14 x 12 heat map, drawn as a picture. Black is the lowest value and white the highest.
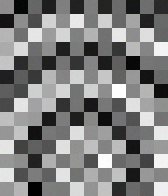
No overall slope runs across the table. Concentric rings centre on the bottom middle. Overall the values sit about 50% of the way up the scale.
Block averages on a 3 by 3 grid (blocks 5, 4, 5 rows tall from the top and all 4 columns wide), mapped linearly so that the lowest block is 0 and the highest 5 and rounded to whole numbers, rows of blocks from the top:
1 0 0 / 2 1 2 / 1 5 1
